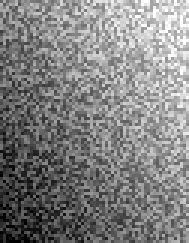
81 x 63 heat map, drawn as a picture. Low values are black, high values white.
Stripes: none. Average level on the scale: 50%. Odd rows or columns: none. Slope: up to the top right. Ninth with the highest average: top right. Ninth with the lowest average: bottom left. Mirror symmetry: none.
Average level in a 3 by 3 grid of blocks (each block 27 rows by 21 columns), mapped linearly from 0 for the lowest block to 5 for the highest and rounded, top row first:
3 4 5
1 3 4
0 1 3
